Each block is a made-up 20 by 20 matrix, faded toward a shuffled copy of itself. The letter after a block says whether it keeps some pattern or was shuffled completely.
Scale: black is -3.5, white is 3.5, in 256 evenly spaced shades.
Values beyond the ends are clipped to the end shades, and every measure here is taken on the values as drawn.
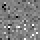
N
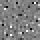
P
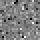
P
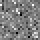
P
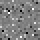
P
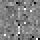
N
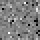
N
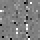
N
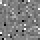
P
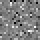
P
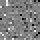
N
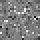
P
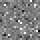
P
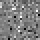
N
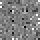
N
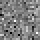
N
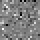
N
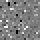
P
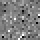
N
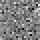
P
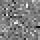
P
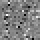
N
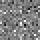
N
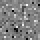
P
